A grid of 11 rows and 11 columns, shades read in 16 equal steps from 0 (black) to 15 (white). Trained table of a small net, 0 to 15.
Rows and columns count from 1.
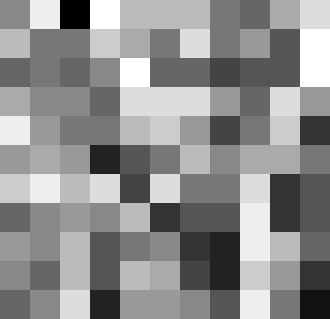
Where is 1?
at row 11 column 11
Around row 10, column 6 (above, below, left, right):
8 9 11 4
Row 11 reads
6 8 13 2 9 9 8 5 14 7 1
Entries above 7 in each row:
8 6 3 9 6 7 6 5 6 6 6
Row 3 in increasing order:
4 5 5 6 6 6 6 7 8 15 15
